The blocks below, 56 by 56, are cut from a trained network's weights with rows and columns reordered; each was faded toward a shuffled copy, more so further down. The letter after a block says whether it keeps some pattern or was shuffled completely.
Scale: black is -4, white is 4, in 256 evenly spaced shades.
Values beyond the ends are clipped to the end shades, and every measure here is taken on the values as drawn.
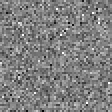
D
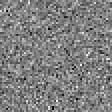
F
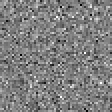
D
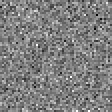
F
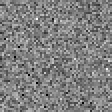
F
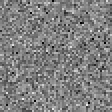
F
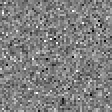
F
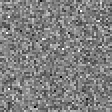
F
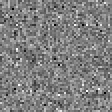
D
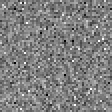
F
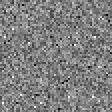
F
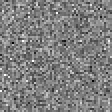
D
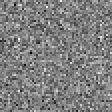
F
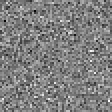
F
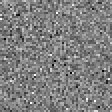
F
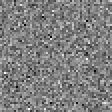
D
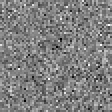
D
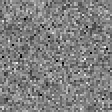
F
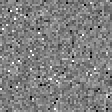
F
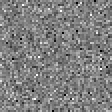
F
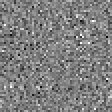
D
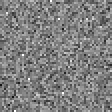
F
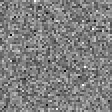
F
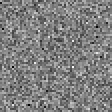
F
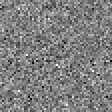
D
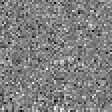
D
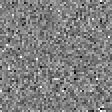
D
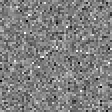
F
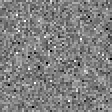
F
